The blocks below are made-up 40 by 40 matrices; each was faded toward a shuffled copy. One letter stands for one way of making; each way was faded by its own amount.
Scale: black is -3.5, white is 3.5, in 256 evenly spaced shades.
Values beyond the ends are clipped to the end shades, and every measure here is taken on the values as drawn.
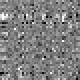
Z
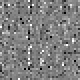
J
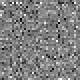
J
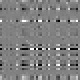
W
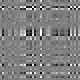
W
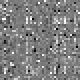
J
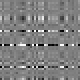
W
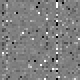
J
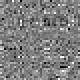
Z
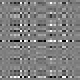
W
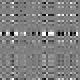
W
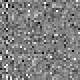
J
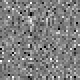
J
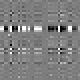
W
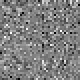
J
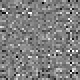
Z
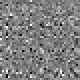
Z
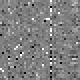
J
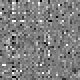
J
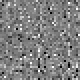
J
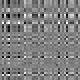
W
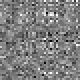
Z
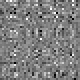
Z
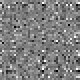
Z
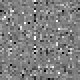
J
